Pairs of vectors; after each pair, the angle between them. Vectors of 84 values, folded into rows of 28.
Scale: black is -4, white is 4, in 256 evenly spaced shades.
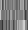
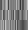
partly opposed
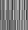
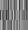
partly aligned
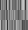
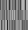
nearly parallel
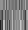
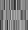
partly aligned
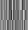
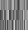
partly aligned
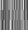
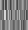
orthogonal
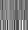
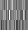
orthogonal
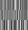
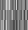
orthogonal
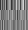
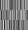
partly aligned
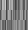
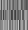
orthogonal
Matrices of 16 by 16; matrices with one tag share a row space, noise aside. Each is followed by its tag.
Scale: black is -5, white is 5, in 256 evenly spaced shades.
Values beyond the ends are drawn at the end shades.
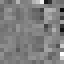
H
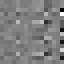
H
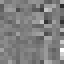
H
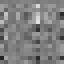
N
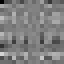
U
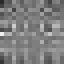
U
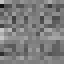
U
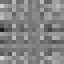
U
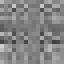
U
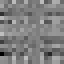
U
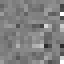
H
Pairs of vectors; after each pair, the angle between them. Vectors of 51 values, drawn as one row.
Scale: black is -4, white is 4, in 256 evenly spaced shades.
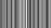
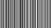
orthogonal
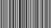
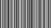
nearly opposite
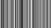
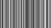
orthogonal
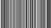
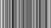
partly opposed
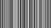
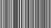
nearly opposite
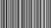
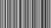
nearly opposite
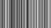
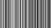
nearly opposite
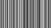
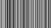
partly aligned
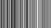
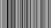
partly aligned
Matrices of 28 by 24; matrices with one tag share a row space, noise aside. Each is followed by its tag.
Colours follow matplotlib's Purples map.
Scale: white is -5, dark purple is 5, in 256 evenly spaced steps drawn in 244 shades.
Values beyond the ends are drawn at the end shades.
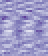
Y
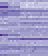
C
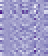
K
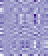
K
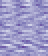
Y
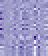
K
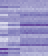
C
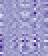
K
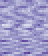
Y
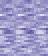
Y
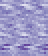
Y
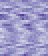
Y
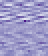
Y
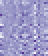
K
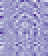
K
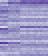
C
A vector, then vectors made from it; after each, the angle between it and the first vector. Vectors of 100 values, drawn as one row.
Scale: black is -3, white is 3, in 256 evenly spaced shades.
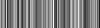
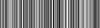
partly opposed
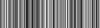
partly opposed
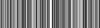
partly aligned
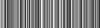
partly aligned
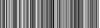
nearly opposite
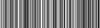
orthogonal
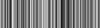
partly aligned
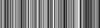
partly aligned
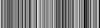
partly aligned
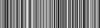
partly aligned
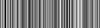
partly aligned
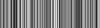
partly opposed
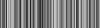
partly opposed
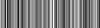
nearly parallel
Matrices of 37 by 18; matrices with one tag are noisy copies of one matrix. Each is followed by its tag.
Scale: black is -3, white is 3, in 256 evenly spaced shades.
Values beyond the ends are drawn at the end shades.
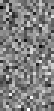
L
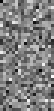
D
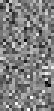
L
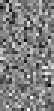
L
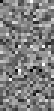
D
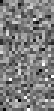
D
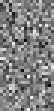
L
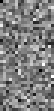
D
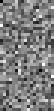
D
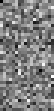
D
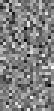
L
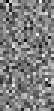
L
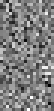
L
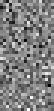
L
